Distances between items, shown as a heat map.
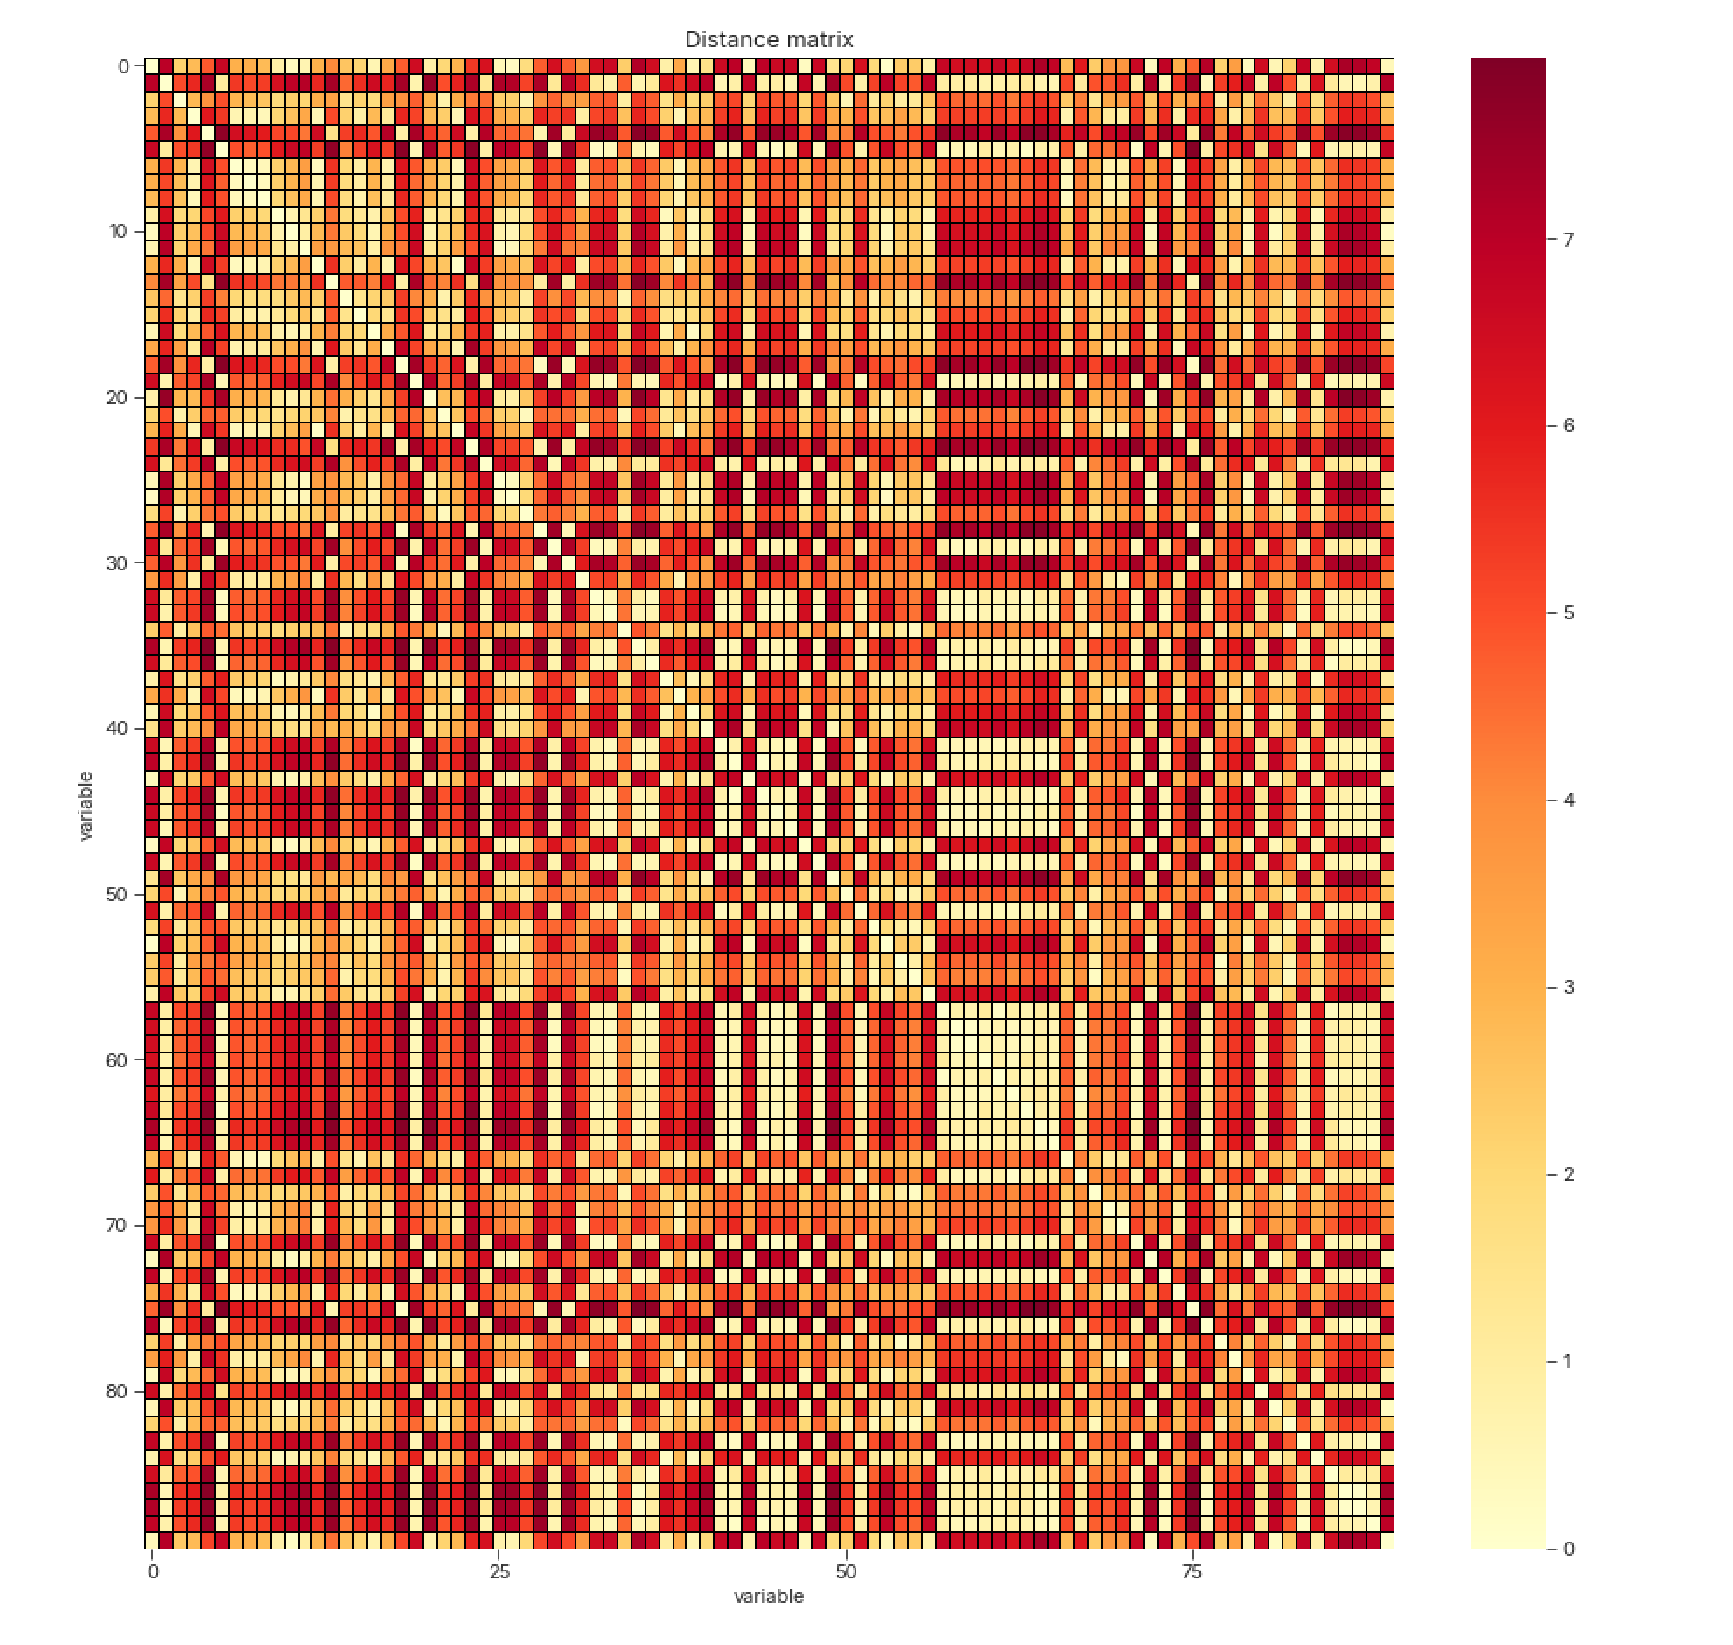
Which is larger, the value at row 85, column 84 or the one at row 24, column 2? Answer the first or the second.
the first
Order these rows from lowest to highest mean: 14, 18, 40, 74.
14, 74, 40, 18
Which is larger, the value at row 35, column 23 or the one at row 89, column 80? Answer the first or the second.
the first
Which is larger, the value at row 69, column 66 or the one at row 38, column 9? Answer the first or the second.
the second
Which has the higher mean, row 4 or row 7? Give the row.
4
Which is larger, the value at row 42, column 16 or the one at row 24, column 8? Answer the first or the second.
the first
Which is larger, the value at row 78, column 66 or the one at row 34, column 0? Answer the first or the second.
the second
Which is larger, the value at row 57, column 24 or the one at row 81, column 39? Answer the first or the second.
the first
